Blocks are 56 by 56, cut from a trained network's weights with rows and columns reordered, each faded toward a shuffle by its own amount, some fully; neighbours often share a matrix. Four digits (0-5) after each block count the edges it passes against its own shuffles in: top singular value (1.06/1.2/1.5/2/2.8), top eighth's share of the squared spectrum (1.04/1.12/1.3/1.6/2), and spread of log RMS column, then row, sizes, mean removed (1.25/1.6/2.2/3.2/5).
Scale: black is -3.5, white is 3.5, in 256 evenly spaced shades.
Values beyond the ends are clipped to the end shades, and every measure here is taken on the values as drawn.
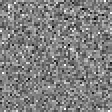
0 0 0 0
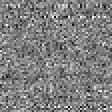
3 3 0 2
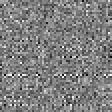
4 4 1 3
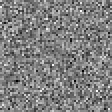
1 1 0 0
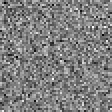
1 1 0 0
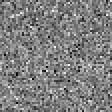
0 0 0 0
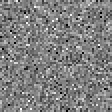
1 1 0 0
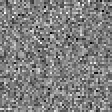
0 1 0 0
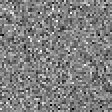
2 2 1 0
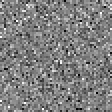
0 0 0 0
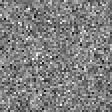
0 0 0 0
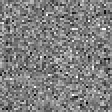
2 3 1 1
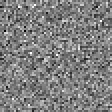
1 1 0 0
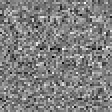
3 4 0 2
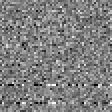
4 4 1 2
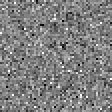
1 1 0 0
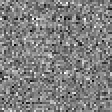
2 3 0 2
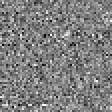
2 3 0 2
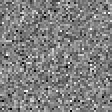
2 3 1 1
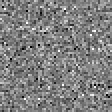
2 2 0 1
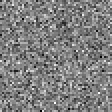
0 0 0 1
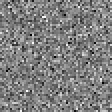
0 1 0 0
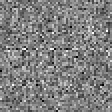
3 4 1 2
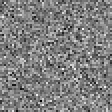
0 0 0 0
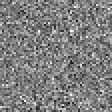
2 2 0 1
